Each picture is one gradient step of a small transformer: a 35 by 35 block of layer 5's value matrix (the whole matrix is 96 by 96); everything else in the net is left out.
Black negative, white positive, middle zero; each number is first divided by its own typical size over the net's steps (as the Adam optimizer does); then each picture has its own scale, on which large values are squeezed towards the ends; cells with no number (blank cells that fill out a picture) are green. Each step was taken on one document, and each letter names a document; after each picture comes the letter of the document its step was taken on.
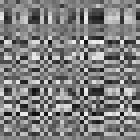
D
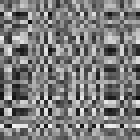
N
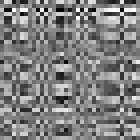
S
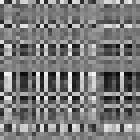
N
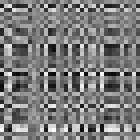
N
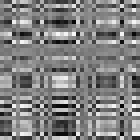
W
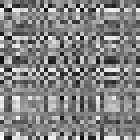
N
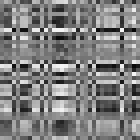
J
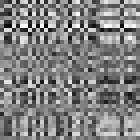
S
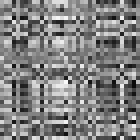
J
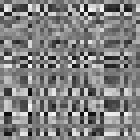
D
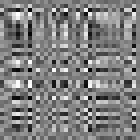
S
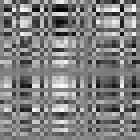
W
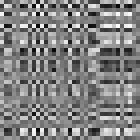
S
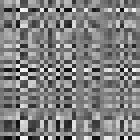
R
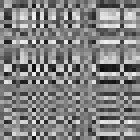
S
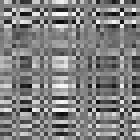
W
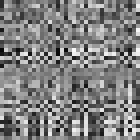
D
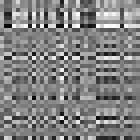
S
